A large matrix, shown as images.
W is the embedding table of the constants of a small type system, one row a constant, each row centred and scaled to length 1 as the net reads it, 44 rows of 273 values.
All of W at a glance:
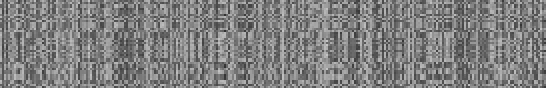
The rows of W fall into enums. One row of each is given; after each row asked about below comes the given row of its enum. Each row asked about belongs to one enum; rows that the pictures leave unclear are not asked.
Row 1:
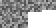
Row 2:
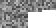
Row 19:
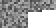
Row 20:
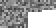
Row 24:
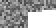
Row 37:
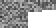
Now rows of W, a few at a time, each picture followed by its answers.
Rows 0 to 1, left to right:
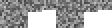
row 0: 24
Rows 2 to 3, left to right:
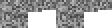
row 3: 2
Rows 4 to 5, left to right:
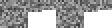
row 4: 20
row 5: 24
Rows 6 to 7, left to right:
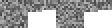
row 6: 24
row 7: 37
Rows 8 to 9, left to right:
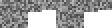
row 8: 1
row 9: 2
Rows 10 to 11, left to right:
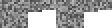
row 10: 19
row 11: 2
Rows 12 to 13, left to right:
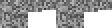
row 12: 2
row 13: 2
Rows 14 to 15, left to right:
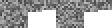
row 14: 24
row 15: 37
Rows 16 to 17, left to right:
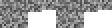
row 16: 1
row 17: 1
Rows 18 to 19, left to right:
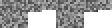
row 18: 1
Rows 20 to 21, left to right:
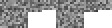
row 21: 19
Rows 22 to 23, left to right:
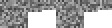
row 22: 20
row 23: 24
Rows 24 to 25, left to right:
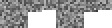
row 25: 19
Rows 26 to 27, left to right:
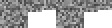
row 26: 24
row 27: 20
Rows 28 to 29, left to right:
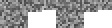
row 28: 24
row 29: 1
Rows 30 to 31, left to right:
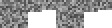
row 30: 1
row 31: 2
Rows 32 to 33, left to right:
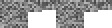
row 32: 37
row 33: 37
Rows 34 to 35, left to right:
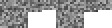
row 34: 20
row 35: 19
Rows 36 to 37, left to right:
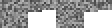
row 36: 19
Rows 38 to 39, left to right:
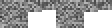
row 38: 37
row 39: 37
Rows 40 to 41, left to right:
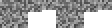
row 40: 1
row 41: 1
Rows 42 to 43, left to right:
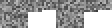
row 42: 2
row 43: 19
